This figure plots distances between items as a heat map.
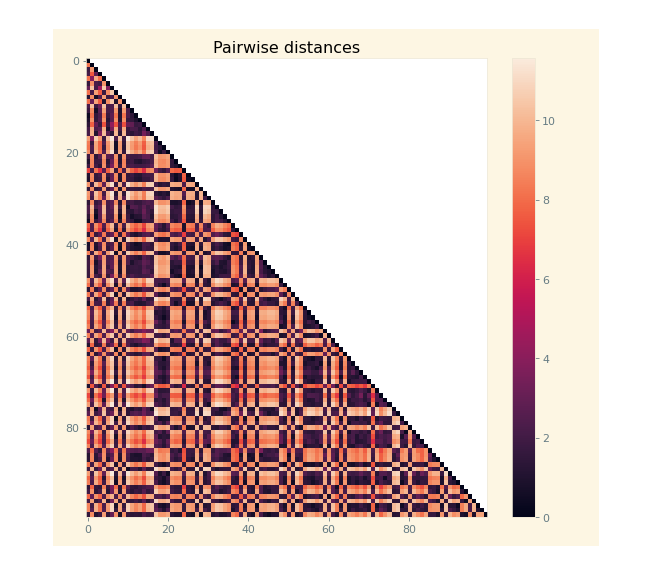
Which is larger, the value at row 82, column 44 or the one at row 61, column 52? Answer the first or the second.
the first
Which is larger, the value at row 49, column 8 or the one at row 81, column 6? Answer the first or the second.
the second
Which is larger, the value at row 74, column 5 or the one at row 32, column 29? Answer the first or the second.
the second
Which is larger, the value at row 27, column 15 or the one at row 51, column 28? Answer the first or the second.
the first
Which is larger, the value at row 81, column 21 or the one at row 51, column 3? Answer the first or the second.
the first
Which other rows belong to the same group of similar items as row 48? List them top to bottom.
1, 4, 7, 9, 17, 18, 19, 20, 24, 27, 29, 30, 36, 37, 39, 42, 49, 51, 54, 55, 56, 57, 58, 60, 63, 65, 66, 67, 68, 69, 70, 72, 73, 74, 75, 78, 79, 81, 82, 83, 84, 88, 90, 91, 92, 95, 97, 98
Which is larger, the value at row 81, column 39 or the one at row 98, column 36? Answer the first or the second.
the first
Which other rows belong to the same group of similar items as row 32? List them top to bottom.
0, 2, 3, 5, 6, 8, 10, 11, 12, 13, 14, 15, 16, 21, 22, 23, 25, 26, 28, 31, 33, 34, 35, 38, 40, 41, 43, 44, 45, 46, 47, 50, 52, 53, 59, 61, 62, 64, 71, 76, 77, 80, 85, 86, 87, 89, 93, 94, 96, 99
